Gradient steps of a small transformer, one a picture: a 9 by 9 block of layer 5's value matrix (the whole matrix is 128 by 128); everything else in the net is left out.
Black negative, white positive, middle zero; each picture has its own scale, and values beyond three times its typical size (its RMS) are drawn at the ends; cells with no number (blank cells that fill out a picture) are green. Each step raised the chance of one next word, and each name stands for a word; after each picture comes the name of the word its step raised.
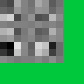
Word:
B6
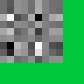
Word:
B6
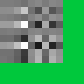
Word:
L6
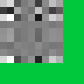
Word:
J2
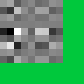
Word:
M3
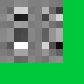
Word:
B6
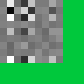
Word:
J2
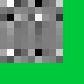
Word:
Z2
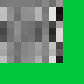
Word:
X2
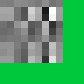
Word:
X2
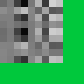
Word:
J2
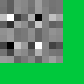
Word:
B6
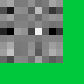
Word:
M3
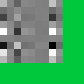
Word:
Z2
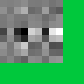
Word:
J2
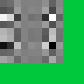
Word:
B6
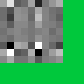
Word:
Z2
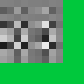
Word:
L6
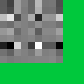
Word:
B6
